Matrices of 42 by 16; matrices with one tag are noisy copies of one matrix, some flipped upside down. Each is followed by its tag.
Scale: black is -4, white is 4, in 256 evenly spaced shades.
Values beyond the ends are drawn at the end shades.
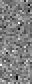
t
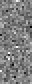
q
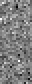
t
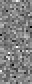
q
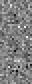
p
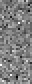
t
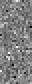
q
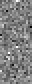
q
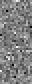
q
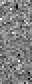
t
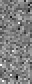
t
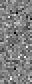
p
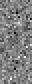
p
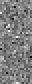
q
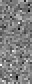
t
